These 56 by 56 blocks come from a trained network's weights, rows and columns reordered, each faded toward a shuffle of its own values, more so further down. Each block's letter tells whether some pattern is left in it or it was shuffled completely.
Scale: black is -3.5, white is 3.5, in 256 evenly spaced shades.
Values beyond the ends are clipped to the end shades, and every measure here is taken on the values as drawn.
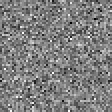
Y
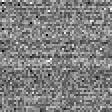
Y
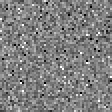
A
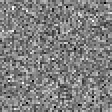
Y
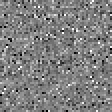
Y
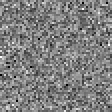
A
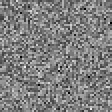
A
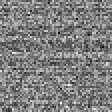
Y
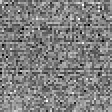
Y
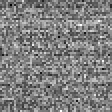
Y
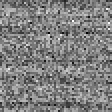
Y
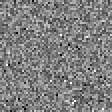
A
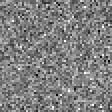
A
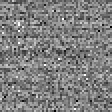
Y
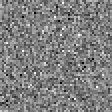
A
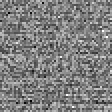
Y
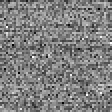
Y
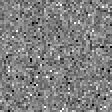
A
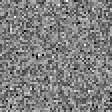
A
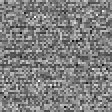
Y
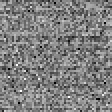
Y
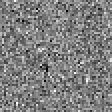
A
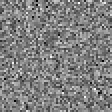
A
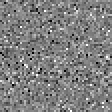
Y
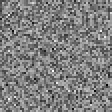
A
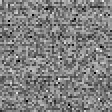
Y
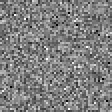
A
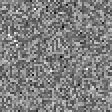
A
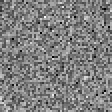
A
